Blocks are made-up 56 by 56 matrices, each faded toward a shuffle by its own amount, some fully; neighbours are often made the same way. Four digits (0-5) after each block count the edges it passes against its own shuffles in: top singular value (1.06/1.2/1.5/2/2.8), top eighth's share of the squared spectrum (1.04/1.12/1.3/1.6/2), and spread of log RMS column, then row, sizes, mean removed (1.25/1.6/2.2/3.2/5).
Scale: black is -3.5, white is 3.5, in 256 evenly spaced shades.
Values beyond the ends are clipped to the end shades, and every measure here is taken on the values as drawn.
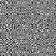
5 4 3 3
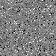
3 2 0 1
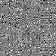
4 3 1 2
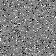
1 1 0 0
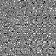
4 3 1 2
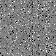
1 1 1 0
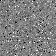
0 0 0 0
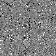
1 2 2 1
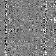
2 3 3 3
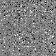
1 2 2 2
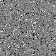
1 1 1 0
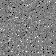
0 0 0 0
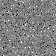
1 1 0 1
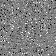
2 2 0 0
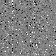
2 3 1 0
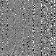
2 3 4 0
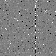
4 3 1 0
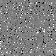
3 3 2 1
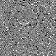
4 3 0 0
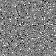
3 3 1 1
